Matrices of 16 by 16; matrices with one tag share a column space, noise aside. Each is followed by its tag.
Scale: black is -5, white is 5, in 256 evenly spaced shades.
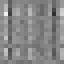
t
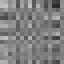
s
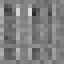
t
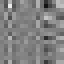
s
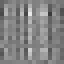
t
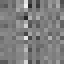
s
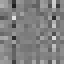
s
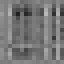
t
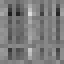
t
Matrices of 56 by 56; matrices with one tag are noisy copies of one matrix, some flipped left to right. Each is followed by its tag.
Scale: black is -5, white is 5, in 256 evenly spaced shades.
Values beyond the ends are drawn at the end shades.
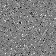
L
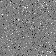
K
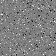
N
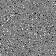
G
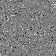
G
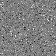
G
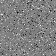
N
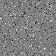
L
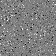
G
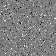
L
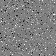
N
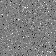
K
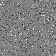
G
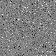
K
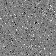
L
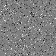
L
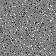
L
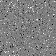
K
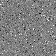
G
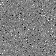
G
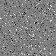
L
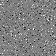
G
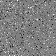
K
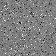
L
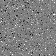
N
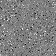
G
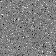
K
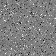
L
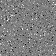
G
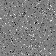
L
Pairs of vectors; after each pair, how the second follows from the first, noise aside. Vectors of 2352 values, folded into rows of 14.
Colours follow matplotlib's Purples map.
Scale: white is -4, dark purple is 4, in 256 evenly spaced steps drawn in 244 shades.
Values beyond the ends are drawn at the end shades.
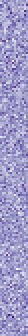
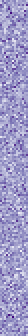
copied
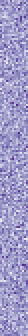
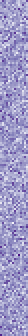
shuffled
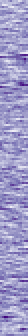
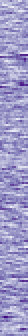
copied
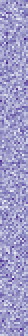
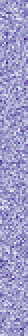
copied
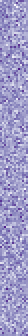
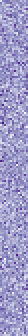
shuffled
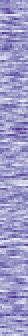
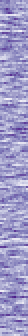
copied
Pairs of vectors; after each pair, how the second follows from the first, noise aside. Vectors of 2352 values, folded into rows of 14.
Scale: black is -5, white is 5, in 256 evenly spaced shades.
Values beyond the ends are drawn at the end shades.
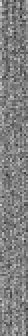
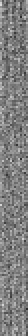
copied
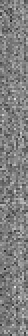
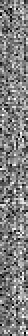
scaled up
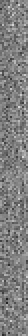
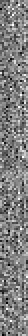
scaled up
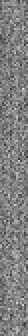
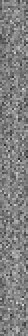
copied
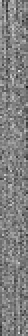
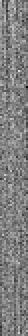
copied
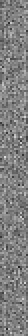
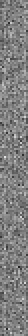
copied
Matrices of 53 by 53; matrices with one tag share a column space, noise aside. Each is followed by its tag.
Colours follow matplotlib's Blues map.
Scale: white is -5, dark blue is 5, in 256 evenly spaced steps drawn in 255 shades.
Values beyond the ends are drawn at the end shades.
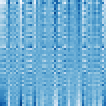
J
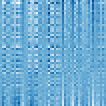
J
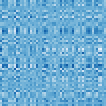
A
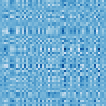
A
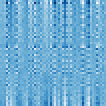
J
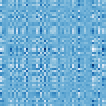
A
